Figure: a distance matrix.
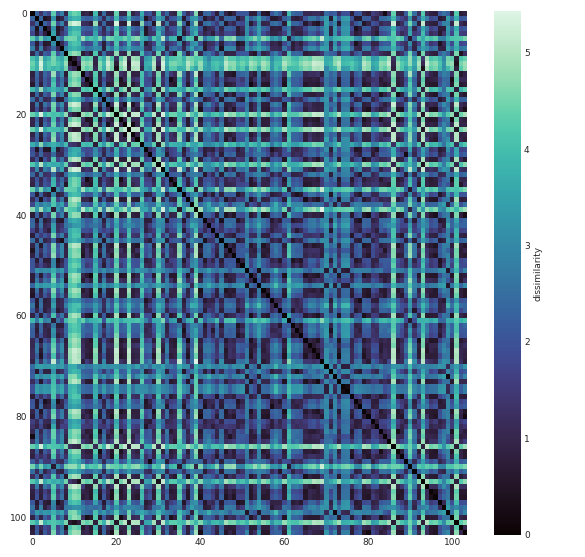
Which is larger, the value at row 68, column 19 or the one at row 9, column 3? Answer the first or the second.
the second
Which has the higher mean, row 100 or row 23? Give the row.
23
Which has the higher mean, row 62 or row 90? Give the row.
90
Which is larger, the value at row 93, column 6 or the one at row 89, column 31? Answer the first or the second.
the first
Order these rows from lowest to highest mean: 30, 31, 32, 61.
32, 31, 61, 30
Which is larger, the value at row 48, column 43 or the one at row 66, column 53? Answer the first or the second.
the first
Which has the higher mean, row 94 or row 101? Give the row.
101
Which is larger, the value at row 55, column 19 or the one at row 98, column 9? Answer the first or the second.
the second
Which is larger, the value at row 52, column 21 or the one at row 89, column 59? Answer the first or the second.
the second
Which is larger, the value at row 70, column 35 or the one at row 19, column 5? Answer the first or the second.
the second
